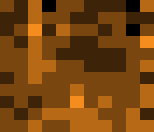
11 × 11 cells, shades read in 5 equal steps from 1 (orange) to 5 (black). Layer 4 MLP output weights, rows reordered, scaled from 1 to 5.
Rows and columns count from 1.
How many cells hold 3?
60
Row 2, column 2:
4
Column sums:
37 37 25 34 32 31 36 35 36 36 29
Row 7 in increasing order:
2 3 3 3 3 3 3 3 3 4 4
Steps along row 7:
down down up same same same same same same up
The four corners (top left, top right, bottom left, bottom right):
3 2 3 2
